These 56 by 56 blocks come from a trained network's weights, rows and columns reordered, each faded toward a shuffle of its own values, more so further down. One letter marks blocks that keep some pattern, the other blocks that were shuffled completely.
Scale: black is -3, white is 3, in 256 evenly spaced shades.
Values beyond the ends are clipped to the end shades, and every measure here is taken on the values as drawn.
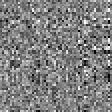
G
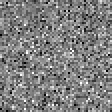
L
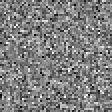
L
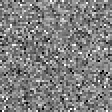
L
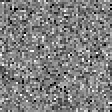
L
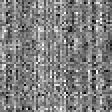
G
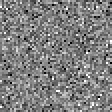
L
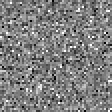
L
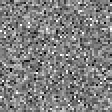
L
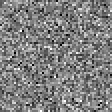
L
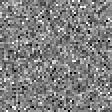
L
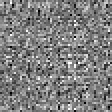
G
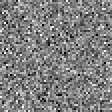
L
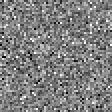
L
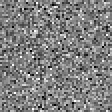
L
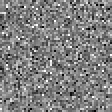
L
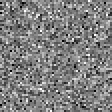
L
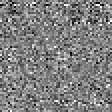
G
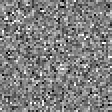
L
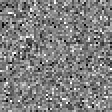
L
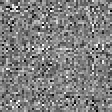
G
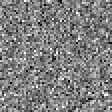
L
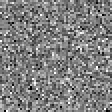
L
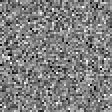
L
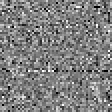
G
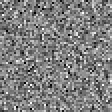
L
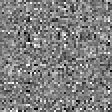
G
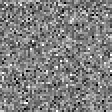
L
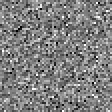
L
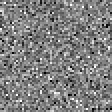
L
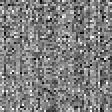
G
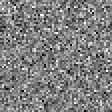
L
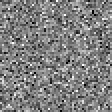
L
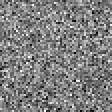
L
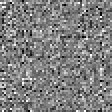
G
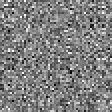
G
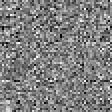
G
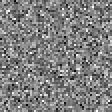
L
